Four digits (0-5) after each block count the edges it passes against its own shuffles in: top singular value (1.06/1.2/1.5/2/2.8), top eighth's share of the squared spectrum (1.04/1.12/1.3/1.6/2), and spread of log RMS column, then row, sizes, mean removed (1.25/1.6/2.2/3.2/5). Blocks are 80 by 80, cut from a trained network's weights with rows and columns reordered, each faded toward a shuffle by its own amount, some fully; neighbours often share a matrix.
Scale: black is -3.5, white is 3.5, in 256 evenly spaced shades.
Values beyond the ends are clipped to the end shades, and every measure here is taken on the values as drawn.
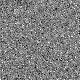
0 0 0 0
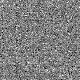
1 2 1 0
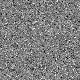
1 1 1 0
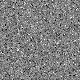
0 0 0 0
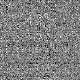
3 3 3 1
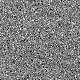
0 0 0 0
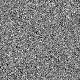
1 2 0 0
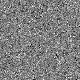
1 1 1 0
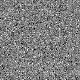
1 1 1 0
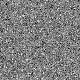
0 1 0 0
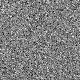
0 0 0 0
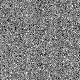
0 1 0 0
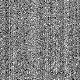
3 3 1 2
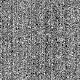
3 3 0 2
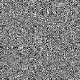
3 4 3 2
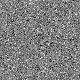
0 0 0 0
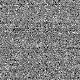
2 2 2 0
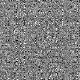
2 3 3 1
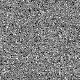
1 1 1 0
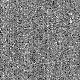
2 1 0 0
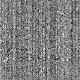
4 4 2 3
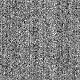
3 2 0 1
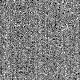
2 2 0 1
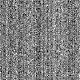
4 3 1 2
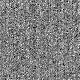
2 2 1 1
